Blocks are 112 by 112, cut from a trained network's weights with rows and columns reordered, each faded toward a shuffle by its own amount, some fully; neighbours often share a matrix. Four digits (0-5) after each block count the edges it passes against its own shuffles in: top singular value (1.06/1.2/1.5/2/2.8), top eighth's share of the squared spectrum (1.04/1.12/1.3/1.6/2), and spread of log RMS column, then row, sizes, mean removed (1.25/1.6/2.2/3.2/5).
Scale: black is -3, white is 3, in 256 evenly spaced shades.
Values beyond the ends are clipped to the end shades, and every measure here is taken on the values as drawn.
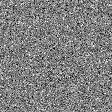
0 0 0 0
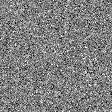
1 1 0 0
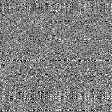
4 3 0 3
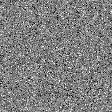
2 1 0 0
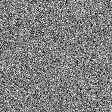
0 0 0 0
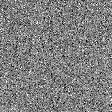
2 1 0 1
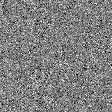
2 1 0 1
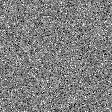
1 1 0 0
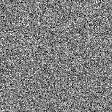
2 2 1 1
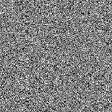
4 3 1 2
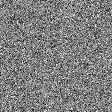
0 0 0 0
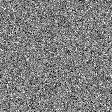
0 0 0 0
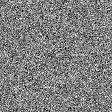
2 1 0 0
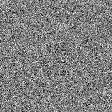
3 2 0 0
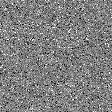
3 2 0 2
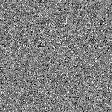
3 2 0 1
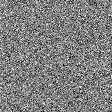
2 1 0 0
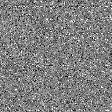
3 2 0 2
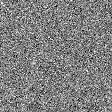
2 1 0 0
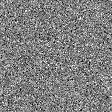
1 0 0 0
